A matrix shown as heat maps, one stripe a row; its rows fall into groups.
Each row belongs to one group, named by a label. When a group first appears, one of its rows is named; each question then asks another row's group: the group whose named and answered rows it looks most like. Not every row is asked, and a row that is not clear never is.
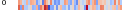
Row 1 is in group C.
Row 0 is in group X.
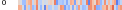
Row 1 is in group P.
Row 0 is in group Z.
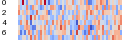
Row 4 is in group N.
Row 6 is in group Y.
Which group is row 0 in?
C
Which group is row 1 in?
Z
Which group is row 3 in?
C
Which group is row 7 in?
C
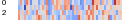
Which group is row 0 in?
N
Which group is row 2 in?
P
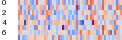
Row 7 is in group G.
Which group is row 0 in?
P
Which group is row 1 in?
Y
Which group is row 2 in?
X
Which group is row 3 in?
P
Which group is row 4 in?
N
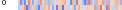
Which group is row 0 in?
Y
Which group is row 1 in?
C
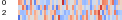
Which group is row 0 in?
P
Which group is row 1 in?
C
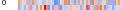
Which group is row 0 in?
X
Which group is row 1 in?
G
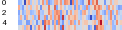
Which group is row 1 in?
Z
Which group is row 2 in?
G
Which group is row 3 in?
G
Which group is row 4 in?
C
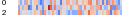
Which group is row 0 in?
Z
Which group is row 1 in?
G
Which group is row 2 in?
X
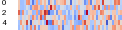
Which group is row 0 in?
Y
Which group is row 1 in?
Z
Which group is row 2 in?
C
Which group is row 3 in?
X
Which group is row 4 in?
N
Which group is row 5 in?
C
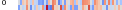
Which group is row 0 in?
Z
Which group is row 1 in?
N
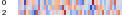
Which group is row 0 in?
N
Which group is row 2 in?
Y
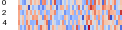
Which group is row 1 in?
P
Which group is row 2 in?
Z
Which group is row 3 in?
X
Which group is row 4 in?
P
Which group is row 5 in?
Y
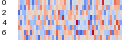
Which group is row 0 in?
Y
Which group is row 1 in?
Y
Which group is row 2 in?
G
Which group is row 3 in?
G
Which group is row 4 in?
Y
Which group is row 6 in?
N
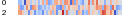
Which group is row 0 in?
N
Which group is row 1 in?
Z
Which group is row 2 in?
P
